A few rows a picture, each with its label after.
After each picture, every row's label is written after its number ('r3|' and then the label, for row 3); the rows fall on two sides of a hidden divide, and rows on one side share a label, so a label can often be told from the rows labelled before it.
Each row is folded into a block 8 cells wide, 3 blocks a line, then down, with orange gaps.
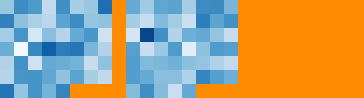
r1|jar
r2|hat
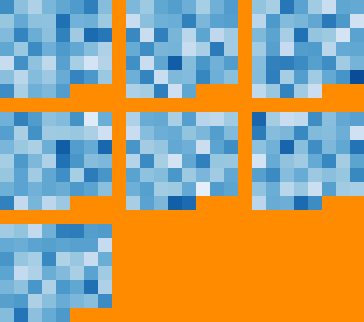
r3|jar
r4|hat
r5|hat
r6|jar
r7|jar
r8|jar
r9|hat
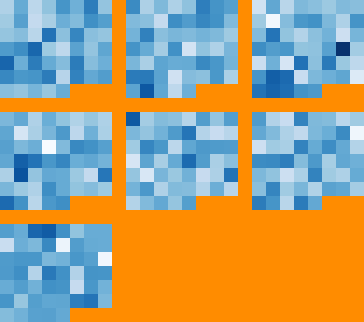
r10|hat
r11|hat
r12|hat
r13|jar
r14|jar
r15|jar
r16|hat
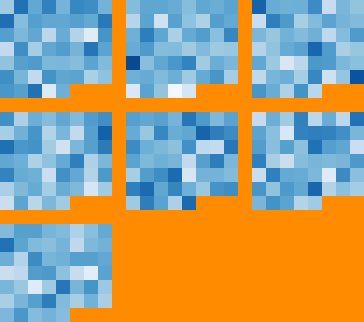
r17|hat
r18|hat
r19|jar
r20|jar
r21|hat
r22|hat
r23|jar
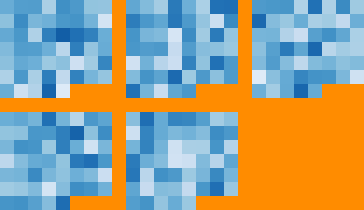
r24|jar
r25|jar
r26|jar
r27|hat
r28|hat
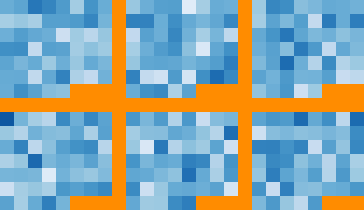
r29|hat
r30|hat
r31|hat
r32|jar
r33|jar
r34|hat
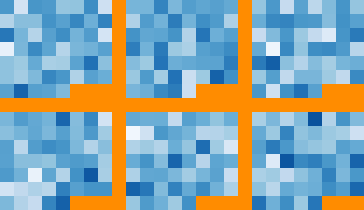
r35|hat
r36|hat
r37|jar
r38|jar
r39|hat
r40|jar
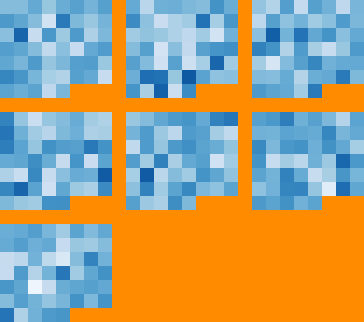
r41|hat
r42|hat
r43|hat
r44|jar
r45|jar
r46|hat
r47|jar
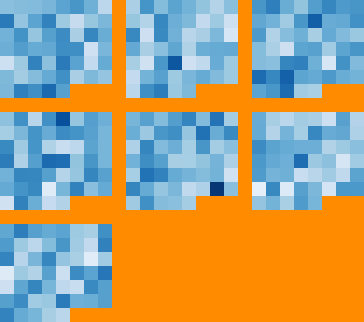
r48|jar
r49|hat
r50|hat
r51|hat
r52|hat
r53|jar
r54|hat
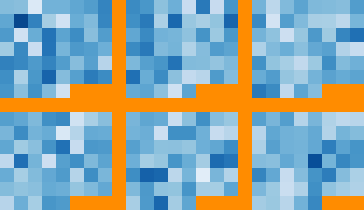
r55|hat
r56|hat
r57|jar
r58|jar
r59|hat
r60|jar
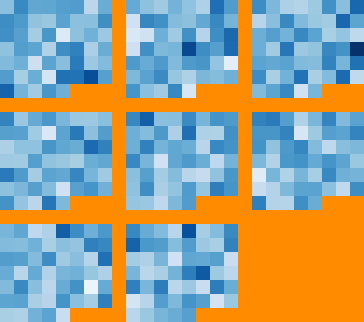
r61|jar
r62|jar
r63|hat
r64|jar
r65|jar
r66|jar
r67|jar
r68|jar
